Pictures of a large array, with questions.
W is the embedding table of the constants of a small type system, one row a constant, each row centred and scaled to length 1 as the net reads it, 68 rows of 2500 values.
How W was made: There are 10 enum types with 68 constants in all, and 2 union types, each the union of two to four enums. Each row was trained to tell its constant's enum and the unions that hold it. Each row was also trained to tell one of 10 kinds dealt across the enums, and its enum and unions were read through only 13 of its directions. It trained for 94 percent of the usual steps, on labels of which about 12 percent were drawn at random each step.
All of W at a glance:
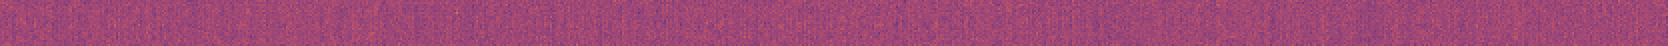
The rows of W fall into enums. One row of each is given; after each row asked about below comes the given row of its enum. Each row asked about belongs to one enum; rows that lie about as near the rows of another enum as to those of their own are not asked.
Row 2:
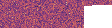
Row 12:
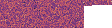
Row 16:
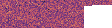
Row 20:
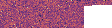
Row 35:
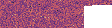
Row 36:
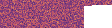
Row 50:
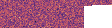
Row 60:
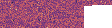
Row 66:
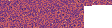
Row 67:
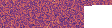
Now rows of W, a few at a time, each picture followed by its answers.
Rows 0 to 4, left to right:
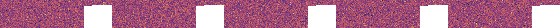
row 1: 35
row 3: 66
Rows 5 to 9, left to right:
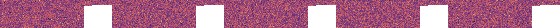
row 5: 2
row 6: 16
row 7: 67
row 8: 60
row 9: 50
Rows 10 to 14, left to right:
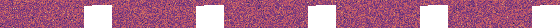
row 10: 35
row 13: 12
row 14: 35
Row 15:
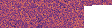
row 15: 16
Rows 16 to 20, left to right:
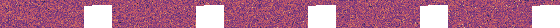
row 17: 60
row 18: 12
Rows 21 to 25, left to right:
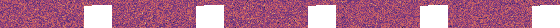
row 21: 2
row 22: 35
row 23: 60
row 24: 60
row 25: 2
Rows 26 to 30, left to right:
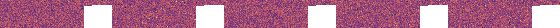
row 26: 66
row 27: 67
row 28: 12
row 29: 16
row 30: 67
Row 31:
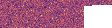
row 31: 16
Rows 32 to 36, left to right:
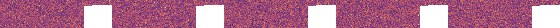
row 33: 2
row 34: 50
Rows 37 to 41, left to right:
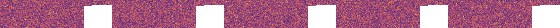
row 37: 36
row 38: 60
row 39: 60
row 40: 67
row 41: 2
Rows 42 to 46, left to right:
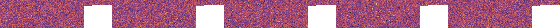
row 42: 12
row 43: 2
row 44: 60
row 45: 35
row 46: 50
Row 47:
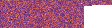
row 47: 67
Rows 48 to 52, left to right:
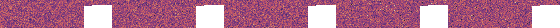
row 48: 12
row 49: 67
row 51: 12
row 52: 20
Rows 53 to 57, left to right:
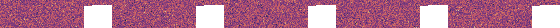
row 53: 35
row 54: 12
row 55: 50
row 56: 36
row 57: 36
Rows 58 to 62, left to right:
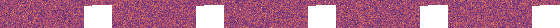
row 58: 50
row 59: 16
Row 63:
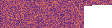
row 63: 67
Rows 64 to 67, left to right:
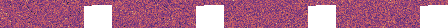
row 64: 66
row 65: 16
